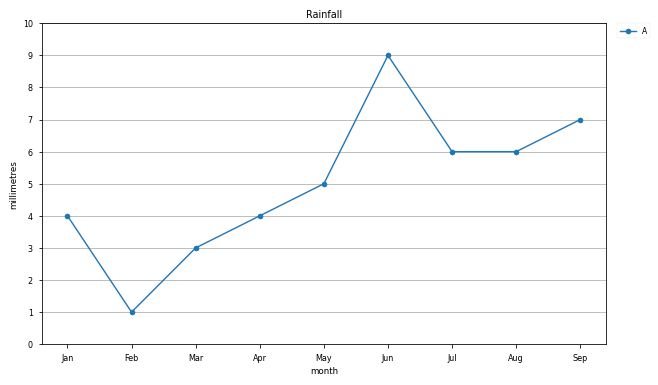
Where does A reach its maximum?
Jun
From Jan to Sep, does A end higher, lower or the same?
higher
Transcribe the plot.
Title: Rainfall
x-axis: month, ticks Jan Feb Mar Apr May Jun Jul Aug Sep
y-axis: millimetres, ticks 0 1 2 3 4 5 6 7 8 9 10
Legend: A
Values:
A: 4 1 3 4 5 9 6 6 7
